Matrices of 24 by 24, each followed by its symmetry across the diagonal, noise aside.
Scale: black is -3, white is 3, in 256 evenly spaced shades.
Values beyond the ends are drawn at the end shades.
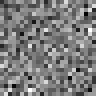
symmetric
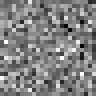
neither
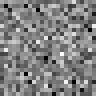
neither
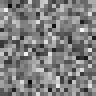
antisymmetric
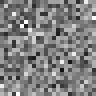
symmetric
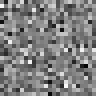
antisymmetric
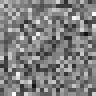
symmetric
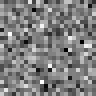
antisymmetric
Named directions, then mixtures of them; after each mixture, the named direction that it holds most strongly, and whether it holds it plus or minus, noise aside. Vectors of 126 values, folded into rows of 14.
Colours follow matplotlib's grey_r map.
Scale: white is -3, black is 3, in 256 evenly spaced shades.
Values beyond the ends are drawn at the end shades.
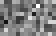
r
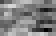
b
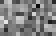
r, minus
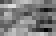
b, plus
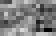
b, plus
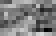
b, plus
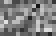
r, minus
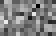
r, minus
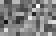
r, plus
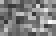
r, plus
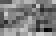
b, plus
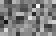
r, plus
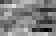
b, plus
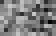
r, minus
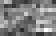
b, minus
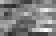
b, minus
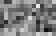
r, plus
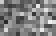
r, plus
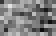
b, plus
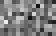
r, minus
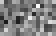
r, plus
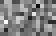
r, minus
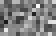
r, plus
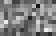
r, minus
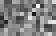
r, plus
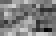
b, plus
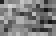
b, plus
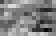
b, plus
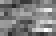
b, minus
